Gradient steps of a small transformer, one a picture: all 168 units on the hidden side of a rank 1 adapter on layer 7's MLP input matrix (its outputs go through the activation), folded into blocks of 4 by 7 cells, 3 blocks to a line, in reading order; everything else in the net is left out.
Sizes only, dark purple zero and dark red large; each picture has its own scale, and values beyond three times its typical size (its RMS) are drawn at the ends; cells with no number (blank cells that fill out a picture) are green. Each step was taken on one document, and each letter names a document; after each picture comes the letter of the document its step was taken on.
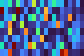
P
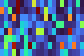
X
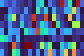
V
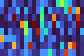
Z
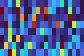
X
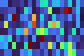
Z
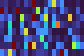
P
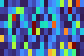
V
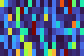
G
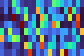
Z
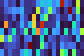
V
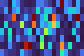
Z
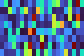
V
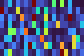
P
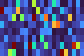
P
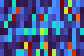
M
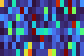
G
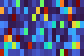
X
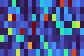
G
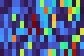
Z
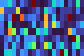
P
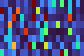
P
